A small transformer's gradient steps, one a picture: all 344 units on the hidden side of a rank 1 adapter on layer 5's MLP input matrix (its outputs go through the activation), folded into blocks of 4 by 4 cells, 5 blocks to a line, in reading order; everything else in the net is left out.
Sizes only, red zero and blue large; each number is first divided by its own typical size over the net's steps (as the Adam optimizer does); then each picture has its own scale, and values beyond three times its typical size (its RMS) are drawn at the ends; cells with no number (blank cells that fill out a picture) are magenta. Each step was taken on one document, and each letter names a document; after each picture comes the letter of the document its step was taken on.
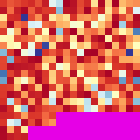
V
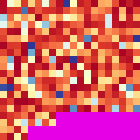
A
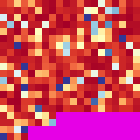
A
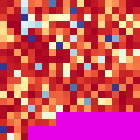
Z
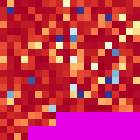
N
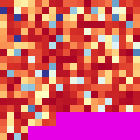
A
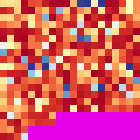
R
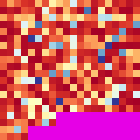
Z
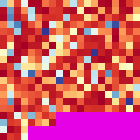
R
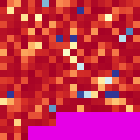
N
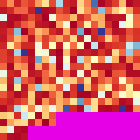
V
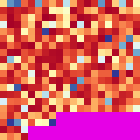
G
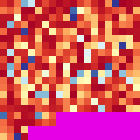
A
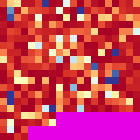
N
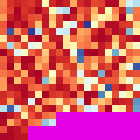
V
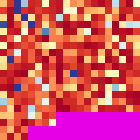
G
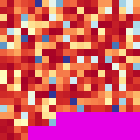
V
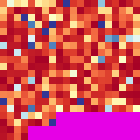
G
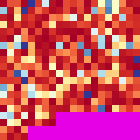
A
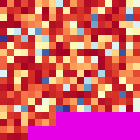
V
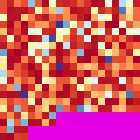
V
